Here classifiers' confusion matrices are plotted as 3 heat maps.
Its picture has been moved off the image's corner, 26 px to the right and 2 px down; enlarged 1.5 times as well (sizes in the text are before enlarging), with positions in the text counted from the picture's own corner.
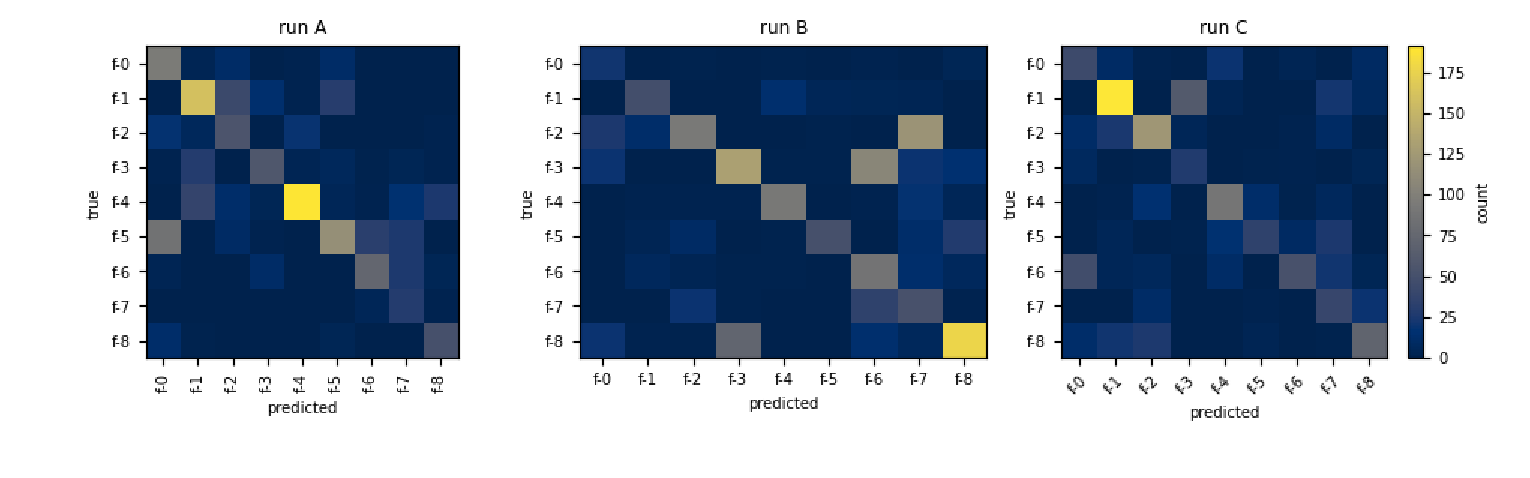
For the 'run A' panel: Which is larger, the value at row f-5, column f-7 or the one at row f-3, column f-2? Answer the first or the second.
the first
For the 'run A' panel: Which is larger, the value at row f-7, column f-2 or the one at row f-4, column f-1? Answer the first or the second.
the second
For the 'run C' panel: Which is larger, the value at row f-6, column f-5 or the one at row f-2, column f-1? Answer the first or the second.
the second
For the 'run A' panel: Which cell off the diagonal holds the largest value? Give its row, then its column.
f-5, f-0
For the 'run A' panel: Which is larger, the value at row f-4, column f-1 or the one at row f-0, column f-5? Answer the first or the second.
the first
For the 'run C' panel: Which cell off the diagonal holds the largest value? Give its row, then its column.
f-1, f-3
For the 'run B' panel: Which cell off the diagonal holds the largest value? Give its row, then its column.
f-2, f-7
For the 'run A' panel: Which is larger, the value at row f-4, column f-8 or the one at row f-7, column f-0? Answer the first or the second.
the first
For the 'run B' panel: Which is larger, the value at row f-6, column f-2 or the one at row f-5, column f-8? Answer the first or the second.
the second
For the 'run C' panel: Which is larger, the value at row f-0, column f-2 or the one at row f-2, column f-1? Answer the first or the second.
the second
